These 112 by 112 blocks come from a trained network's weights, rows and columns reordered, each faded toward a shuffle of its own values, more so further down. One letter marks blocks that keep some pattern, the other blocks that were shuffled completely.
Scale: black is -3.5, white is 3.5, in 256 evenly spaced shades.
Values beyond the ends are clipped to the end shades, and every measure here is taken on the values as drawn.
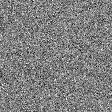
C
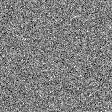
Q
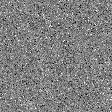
C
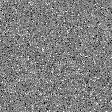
Q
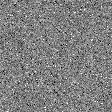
C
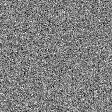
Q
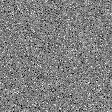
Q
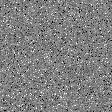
C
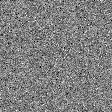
C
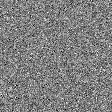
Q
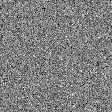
Q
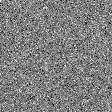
C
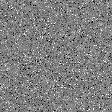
Q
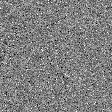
C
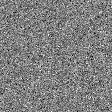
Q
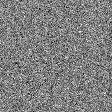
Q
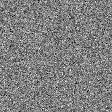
C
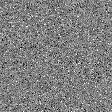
Q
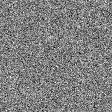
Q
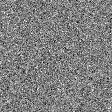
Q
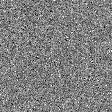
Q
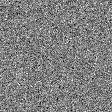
C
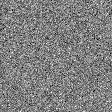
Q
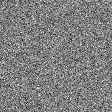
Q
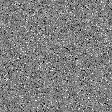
C
